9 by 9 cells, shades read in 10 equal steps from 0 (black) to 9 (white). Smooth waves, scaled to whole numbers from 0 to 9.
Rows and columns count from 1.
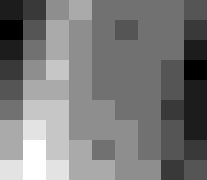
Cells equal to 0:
2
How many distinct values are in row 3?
4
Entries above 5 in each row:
1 1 1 1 2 2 3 4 5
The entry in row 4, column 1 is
2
